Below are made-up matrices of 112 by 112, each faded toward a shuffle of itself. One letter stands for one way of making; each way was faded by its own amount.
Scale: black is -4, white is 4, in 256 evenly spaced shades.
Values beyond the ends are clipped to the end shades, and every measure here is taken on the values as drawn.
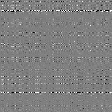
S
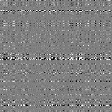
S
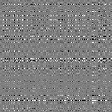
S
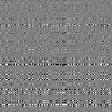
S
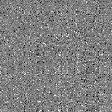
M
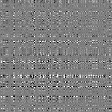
S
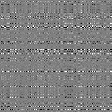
S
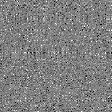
M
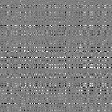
S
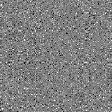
M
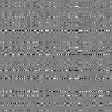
S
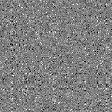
M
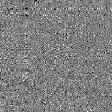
M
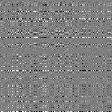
S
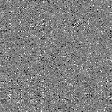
M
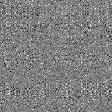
M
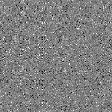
M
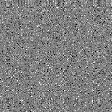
M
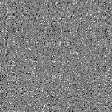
M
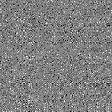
M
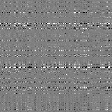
S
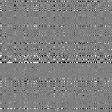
S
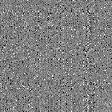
M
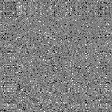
M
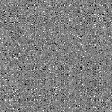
M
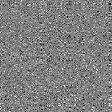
M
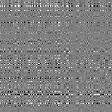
S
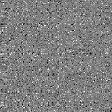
M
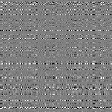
S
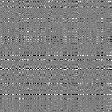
S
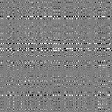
S
